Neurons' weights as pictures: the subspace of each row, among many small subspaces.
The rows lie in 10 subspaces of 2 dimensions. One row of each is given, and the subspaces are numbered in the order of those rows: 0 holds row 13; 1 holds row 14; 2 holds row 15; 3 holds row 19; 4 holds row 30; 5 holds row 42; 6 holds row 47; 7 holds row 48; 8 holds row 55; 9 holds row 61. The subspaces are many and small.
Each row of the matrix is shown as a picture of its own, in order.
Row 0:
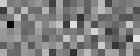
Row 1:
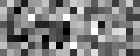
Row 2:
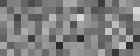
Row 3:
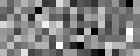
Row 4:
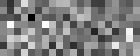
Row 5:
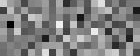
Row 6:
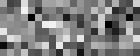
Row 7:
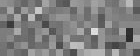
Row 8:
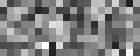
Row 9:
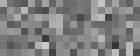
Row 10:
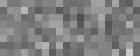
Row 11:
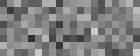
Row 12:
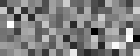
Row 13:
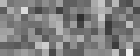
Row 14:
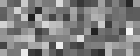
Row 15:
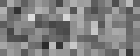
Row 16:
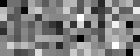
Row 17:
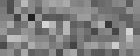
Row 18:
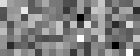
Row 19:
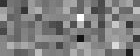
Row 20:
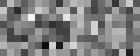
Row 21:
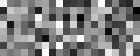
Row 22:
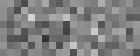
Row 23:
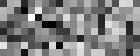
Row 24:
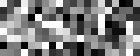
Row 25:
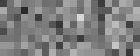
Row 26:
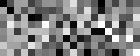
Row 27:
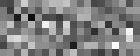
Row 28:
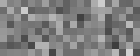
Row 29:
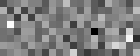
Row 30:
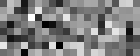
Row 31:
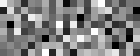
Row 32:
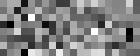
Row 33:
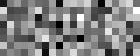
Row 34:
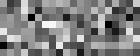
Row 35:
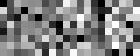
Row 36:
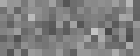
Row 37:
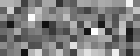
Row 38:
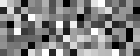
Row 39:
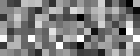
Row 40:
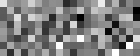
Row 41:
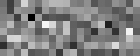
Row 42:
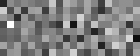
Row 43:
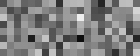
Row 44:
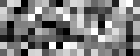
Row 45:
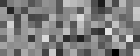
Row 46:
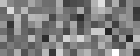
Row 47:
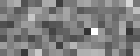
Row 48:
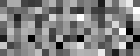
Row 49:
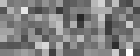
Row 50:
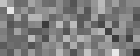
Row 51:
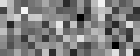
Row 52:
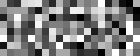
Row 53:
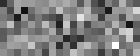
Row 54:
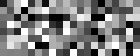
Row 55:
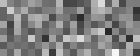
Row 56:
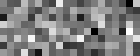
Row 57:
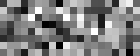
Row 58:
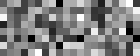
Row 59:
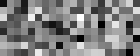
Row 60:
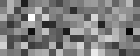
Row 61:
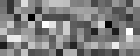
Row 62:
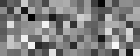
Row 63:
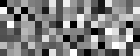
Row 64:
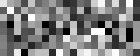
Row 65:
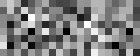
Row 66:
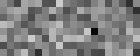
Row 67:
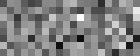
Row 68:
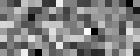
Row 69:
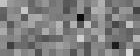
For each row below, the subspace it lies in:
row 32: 1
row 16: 3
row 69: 3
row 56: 8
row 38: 1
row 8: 2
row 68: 6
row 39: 7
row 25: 4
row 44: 0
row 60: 3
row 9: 2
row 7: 5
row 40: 7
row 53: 9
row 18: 3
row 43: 8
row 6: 9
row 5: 1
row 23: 4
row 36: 7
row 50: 6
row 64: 8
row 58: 8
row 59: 3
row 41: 9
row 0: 5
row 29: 5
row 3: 5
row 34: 9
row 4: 4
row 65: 3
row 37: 6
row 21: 1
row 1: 2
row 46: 8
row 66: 6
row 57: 0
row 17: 9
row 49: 0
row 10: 0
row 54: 2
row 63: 5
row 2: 7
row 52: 7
